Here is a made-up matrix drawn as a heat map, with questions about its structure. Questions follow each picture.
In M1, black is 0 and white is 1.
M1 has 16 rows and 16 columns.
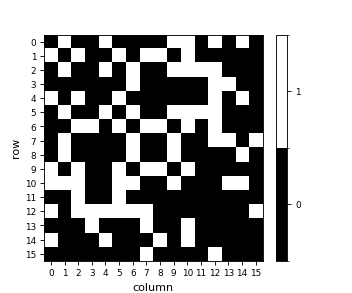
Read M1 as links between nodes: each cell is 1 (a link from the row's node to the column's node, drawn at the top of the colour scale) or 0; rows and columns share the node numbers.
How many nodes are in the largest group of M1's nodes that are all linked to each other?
3
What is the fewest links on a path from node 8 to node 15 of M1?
3
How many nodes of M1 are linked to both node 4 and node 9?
3
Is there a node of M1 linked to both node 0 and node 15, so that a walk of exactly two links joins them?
yes
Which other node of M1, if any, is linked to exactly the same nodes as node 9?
node 1
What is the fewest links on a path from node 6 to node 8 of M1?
1
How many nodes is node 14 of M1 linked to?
4
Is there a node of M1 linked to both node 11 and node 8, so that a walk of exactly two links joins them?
no
